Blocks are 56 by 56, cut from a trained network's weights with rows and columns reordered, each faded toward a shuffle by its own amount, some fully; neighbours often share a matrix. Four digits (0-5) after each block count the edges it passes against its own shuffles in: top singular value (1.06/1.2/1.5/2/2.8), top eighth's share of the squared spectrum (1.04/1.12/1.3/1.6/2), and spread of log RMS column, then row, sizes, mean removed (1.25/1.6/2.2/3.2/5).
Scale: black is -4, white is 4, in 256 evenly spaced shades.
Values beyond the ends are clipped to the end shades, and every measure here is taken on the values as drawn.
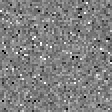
2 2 0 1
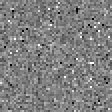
1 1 0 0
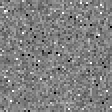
0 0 0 0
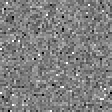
1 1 0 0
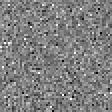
2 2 0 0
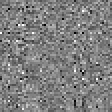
3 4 2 2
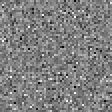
0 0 0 0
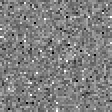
0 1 0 0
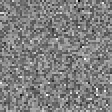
1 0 0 0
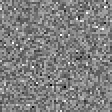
0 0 0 0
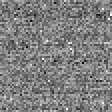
2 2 0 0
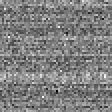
4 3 1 1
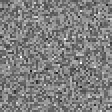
0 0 0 0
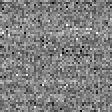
2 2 0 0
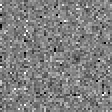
2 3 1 0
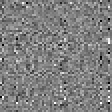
3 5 2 2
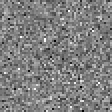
1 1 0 0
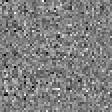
3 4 2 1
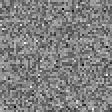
0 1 0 0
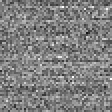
3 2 0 0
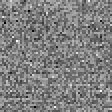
2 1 0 0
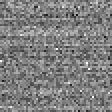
3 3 0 1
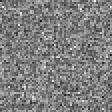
1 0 0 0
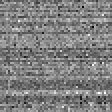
4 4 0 1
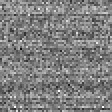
3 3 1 1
